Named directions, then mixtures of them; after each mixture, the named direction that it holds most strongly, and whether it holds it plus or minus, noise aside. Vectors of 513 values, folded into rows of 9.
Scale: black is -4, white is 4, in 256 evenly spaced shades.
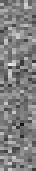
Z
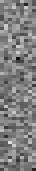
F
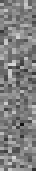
Z, plus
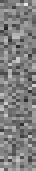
F, minus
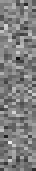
F, plus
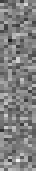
F, minus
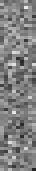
Z, plus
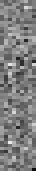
Z, plus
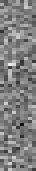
Z, plus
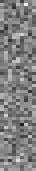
F, minus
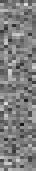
Z, plus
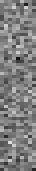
F, plus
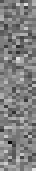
F, minus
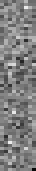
Z, plus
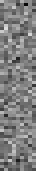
F, plus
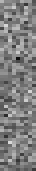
F, plus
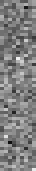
F, minus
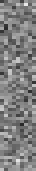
F, minus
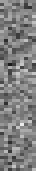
Z, minus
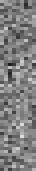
Z, minus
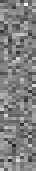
F, minus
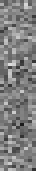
Z, plus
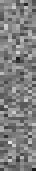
F, plus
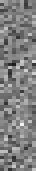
Z, minus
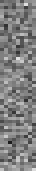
F, minus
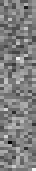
F, minus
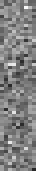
Z, plus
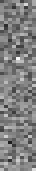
F, minus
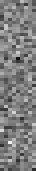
F, plus
